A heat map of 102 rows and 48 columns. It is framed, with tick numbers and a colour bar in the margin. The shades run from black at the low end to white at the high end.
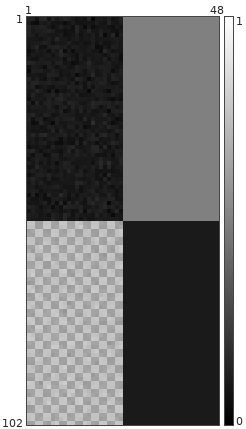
The table splits into 2 rows of 2 panels. Panel 1,1: very low, fine-grained, faint in contrast. Panel 1,2: middling, flat. Panel 2,1: high, checkered. Panel 2,2: very low, flat.
